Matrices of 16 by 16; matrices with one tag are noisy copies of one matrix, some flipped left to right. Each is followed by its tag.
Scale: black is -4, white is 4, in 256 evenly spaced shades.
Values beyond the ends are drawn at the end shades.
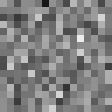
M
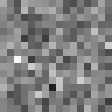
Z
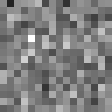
M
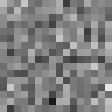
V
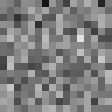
M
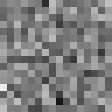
V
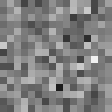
Z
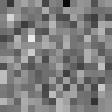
M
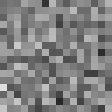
V
